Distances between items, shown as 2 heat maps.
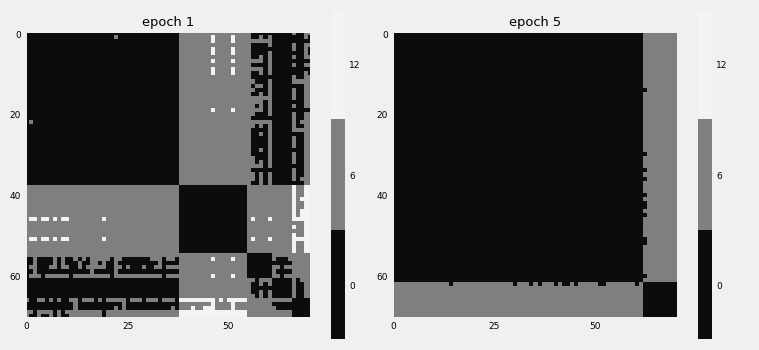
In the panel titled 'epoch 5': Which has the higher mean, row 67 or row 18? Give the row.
67
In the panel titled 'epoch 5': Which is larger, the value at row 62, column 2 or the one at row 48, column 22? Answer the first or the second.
the first
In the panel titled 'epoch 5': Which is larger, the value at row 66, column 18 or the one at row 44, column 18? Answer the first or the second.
the first
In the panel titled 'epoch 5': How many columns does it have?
71
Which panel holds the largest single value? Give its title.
epoch 1
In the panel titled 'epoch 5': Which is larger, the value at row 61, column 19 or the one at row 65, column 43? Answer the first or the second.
the second
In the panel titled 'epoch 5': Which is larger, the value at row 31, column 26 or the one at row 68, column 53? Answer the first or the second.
the second
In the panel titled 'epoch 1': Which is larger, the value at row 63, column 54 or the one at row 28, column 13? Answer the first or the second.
the first
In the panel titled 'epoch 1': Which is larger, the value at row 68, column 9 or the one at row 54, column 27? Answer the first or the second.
the second
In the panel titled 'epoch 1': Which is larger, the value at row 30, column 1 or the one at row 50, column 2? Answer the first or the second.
the second
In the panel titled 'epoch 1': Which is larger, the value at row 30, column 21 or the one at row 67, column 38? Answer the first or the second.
the second
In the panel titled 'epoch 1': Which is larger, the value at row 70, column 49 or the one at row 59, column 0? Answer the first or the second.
the first
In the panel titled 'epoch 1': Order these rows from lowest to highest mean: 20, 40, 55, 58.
20, 58, 40, 55
